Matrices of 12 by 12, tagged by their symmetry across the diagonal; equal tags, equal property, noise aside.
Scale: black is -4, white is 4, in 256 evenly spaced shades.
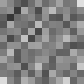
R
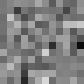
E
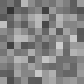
R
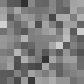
E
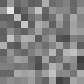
R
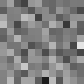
E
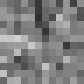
E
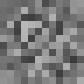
R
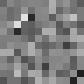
R
